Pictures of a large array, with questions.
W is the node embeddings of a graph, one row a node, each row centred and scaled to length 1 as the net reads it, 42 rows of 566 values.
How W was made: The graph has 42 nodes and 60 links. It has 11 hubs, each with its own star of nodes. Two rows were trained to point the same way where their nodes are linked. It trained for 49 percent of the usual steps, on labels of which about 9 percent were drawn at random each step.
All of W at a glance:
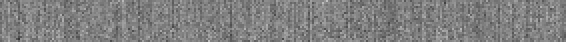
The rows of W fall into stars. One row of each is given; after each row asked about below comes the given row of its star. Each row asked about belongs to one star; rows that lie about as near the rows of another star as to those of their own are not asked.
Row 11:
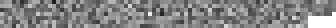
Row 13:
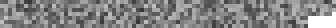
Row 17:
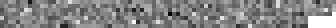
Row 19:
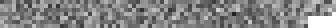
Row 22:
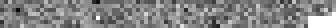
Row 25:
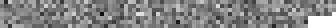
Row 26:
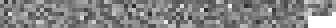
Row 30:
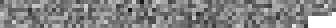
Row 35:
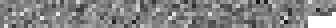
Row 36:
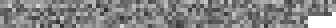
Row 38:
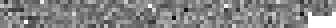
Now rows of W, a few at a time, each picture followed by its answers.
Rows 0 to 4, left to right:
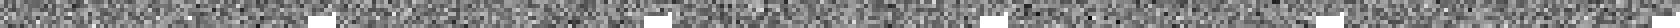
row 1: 35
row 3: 35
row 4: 26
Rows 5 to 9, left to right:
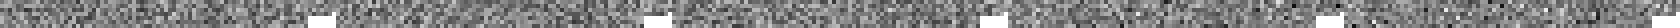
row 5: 11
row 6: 35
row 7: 22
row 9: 38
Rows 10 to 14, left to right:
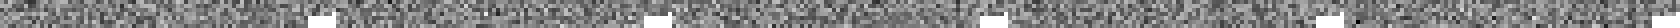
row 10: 38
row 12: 19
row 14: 22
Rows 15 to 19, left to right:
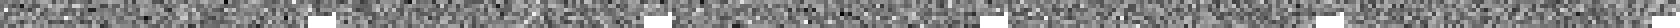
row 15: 17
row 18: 22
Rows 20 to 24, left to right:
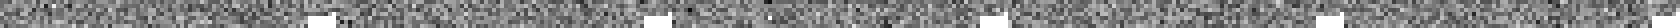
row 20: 35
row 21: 13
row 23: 25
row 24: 11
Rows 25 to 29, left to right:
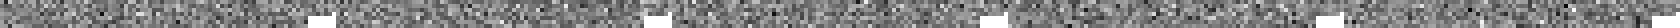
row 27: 13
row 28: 13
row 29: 22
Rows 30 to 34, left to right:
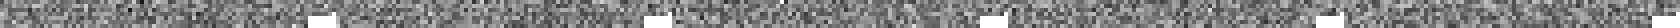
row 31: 25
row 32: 13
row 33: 26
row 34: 17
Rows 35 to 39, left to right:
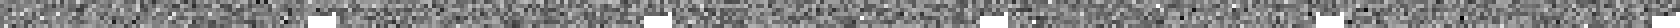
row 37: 36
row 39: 30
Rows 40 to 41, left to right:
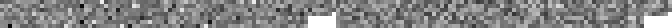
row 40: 11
